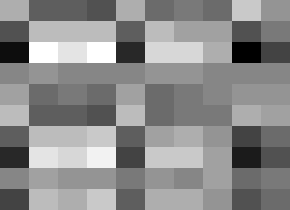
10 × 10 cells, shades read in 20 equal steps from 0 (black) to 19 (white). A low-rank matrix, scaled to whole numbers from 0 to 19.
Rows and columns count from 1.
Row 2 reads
6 14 14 14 7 14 12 12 6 9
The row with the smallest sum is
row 1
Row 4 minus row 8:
7 -6 -6 -8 5 -4 -4 -2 8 4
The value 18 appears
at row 8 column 4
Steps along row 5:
down up down up down up up up same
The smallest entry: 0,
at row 3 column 9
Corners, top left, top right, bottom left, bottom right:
13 11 5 8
